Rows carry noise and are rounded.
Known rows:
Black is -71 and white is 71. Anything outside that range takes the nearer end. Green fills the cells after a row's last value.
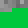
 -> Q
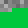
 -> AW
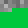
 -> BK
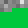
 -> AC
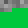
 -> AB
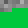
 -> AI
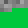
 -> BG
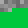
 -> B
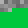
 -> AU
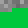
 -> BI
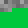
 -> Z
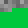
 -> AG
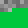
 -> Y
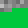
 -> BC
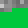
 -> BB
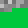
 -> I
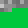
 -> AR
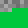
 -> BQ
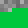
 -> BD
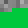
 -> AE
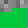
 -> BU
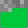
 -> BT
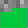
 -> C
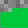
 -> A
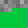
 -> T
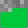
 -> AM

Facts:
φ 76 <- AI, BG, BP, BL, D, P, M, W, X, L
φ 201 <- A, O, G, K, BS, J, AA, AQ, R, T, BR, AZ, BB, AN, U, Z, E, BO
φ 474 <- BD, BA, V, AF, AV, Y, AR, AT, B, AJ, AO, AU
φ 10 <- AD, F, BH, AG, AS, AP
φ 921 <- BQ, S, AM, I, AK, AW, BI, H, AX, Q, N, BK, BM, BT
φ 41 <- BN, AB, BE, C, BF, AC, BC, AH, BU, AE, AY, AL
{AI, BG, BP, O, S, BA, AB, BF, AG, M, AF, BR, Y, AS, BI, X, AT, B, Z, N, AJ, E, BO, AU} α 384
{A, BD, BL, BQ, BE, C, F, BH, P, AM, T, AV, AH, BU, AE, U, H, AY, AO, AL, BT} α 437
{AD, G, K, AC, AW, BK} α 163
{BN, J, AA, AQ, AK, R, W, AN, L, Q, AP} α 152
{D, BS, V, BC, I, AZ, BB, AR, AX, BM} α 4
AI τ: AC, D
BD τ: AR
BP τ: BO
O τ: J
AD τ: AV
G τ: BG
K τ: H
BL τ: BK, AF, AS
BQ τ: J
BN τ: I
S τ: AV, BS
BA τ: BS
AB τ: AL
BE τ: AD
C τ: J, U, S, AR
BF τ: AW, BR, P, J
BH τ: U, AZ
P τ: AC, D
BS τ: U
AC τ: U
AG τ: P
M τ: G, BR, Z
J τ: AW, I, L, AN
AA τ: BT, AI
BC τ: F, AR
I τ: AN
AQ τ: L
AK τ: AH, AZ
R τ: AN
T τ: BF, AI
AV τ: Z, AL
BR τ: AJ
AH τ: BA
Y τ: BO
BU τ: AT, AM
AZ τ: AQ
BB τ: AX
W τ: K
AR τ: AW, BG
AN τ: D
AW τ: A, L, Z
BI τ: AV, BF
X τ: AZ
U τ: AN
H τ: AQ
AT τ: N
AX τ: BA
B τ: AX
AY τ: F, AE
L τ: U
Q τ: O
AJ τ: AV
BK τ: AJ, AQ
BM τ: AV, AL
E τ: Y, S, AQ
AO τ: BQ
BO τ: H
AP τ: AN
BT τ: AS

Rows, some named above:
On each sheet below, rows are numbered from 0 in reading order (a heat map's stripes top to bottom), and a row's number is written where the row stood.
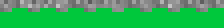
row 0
AH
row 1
D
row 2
BM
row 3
BG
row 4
Q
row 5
S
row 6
BM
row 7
AB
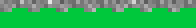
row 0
BH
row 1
AC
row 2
BO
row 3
H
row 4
U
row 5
K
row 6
AQ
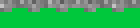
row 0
BB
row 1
C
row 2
AI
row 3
E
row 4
BB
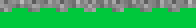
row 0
L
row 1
BG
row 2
C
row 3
BQ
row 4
AS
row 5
BL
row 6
P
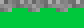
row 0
AS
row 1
T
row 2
BA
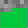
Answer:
BR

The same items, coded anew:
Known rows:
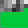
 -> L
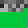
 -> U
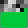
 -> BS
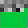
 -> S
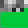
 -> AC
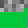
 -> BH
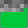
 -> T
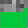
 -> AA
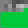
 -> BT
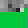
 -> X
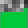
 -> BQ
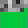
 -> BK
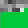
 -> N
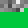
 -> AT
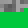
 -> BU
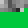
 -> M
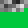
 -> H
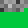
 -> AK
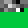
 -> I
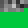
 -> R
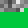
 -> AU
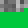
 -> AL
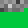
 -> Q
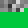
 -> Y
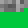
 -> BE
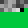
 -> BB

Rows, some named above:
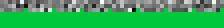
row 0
J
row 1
BO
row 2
Y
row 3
AJ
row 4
BC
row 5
C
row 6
BF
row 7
AV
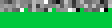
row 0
AS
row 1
BA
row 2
AZ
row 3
D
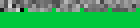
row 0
BM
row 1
T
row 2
BH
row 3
W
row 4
BN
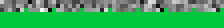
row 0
BI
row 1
AZ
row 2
U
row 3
E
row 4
BL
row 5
BS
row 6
AH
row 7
G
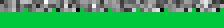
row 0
AQ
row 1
AJ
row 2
BM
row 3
AW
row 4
AI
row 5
BB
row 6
BR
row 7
AX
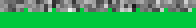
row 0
P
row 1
O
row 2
K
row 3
BQ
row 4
AD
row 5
AB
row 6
AB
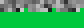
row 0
BI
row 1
G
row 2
BG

